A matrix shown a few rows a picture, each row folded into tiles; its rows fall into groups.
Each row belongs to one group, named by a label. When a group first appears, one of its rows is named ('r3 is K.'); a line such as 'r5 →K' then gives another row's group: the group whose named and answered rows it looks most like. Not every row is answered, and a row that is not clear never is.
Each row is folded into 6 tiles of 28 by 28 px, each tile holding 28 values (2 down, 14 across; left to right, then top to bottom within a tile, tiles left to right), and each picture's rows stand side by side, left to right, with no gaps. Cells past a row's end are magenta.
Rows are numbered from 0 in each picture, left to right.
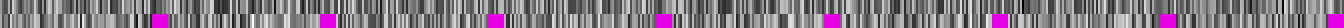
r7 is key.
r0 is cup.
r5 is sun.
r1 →sun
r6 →cup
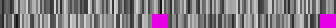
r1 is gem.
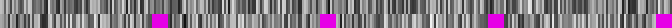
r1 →key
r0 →cup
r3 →key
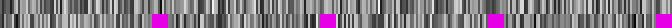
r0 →key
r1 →gem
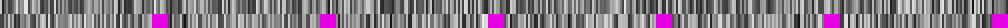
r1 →key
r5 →gem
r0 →key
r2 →sun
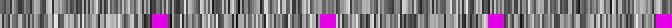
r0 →cup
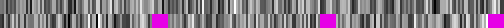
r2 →sun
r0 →key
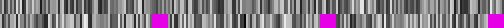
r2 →key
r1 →sun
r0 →cup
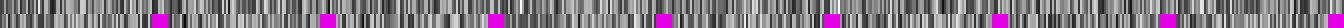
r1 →key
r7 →key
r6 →gem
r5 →cup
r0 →gem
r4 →gem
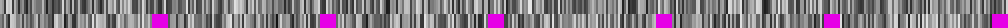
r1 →gem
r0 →sun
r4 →gem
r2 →gem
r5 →cup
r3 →key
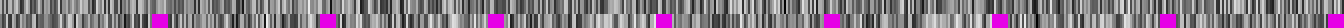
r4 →gem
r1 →key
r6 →sun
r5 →sun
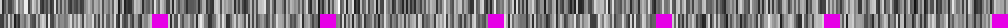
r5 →sun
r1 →cup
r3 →cup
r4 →sun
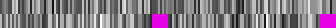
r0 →cup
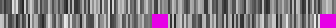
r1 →sun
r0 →cup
